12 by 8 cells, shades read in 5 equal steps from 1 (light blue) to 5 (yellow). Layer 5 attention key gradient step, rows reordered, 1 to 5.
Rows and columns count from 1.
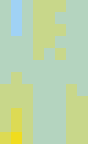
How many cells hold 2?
56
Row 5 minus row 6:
0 0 0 1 0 1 0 0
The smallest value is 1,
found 3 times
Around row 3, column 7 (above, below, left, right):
2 2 3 2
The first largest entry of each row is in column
4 4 4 4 4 1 2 1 1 2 2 2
